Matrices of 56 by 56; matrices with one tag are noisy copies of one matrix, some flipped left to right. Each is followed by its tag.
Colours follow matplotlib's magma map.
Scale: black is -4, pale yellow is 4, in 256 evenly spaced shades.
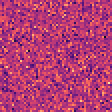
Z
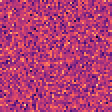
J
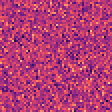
Z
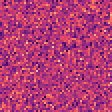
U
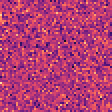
U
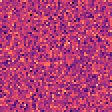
J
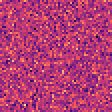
J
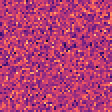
U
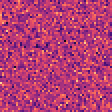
U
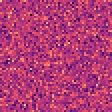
J
